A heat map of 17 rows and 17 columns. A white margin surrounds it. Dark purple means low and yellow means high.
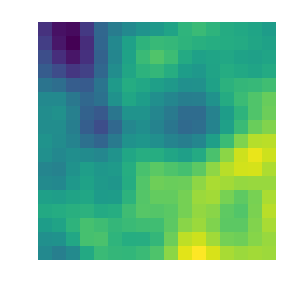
The ninth with the highest average is the bottom right. Neither half mirrors the other. Overall the values sit about 60% of the way up the scale. Values rise toward the bottom right.
